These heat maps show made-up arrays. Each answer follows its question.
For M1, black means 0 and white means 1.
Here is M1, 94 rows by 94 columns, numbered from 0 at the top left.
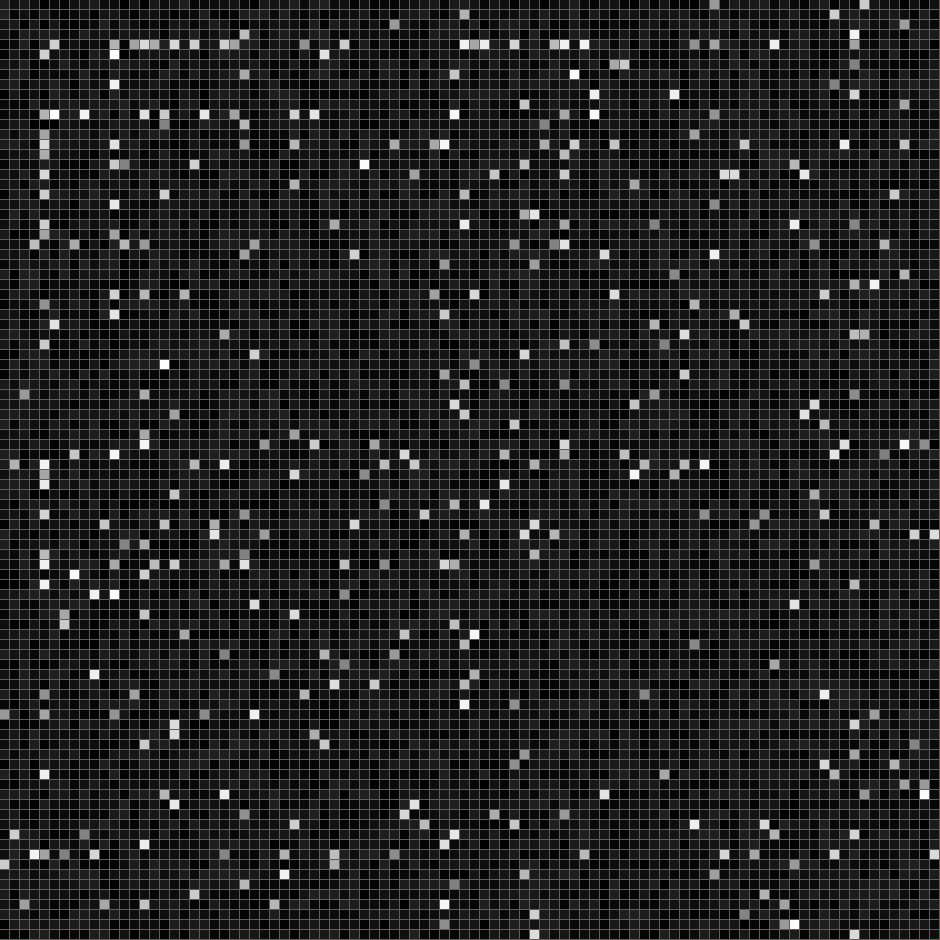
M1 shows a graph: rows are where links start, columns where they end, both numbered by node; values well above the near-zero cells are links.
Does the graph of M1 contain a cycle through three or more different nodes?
yes
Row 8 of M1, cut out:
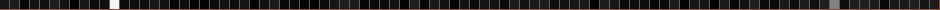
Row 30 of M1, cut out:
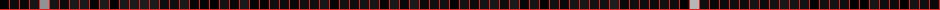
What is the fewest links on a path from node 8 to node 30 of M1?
3
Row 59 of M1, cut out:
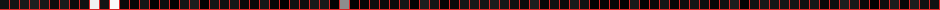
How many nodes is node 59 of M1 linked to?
3
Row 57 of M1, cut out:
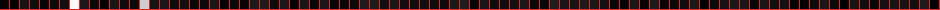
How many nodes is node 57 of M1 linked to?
2
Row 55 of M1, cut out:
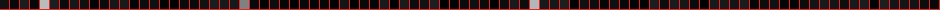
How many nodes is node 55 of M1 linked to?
3
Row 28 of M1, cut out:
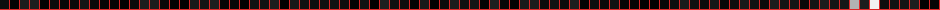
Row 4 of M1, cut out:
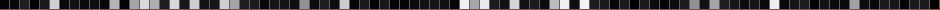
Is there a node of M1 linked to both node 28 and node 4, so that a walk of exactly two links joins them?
yes
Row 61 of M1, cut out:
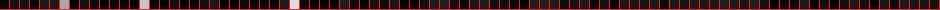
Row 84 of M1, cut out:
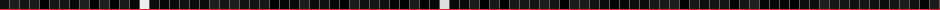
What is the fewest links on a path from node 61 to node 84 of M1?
2
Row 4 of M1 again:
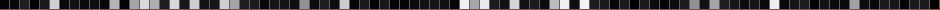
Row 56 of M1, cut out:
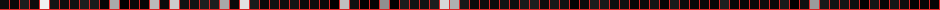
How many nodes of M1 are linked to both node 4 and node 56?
5
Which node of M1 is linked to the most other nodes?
node 4
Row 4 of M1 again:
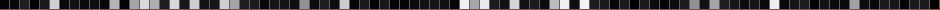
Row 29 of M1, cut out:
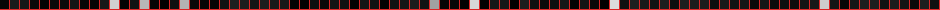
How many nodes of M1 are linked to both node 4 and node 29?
3
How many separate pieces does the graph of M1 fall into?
1
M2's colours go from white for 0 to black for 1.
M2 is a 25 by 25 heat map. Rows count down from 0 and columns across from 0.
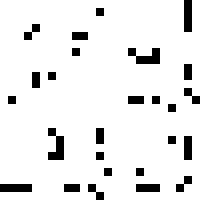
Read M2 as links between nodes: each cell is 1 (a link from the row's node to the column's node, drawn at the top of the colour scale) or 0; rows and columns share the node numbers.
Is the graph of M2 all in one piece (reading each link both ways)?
no
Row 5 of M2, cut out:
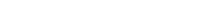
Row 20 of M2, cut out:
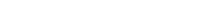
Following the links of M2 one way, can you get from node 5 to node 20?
no
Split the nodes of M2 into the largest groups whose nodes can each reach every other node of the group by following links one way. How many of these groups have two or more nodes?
1
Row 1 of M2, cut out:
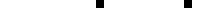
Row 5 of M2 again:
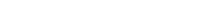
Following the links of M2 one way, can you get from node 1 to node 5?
no
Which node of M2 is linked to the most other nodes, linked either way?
node 23
